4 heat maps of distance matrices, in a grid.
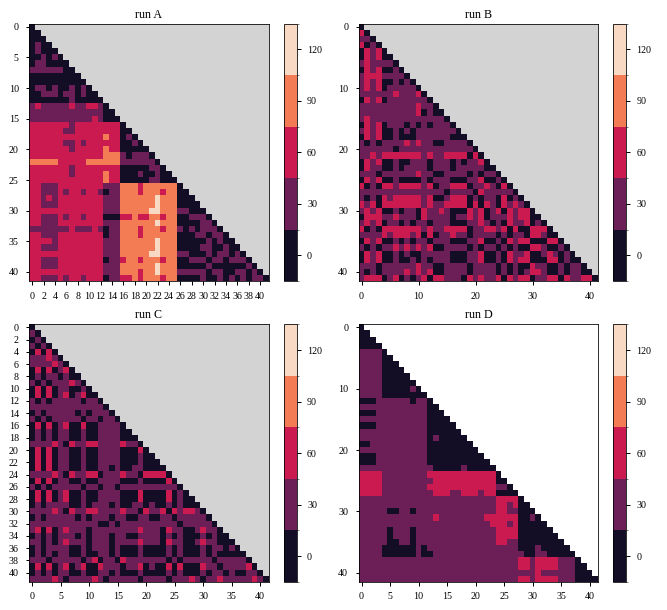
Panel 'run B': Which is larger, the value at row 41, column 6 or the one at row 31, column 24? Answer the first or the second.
the first
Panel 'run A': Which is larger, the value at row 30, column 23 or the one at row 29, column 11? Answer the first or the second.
the first
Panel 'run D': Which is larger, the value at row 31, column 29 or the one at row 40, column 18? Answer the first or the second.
the second
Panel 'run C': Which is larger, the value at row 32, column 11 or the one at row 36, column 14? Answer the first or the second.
the first
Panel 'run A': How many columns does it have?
42
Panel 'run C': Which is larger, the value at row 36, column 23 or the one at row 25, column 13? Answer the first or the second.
the second
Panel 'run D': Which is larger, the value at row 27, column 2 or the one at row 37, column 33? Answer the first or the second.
the first
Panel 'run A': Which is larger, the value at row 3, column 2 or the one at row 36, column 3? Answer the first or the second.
the second
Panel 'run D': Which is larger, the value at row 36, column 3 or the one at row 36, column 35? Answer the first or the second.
the first
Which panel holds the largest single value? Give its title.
run A
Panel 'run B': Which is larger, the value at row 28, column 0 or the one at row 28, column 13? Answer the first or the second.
the first
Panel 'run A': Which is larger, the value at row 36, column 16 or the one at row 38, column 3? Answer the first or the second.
the first
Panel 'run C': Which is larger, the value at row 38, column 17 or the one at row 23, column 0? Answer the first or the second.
the first
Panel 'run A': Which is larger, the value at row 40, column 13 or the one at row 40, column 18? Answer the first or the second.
the second
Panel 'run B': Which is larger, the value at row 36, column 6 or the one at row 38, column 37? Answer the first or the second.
the first
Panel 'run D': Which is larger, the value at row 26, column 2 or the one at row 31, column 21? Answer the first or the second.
the first
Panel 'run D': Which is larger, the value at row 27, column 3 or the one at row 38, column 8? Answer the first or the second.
the first
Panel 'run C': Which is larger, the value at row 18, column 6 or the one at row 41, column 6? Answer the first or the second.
the first
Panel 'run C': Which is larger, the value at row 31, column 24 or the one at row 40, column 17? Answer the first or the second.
the first
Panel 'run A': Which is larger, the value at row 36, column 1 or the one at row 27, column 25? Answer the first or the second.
the second
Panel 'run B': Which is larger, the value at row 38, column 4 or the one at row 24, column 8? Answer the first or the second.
the second
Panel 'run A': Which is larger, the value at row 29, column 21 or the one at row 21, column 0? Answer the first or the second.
the first
